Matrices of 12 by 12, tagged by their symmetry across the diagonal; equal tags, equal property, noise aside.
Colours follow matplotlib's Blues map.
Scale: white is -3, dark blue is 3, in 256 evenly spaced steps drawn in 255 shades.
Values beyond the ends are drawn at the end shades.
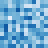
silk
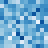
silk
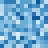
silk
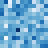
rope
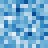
silk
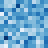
rope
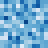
silk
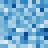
rope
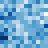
rope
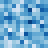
silk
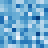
silk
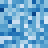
rope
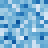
rope
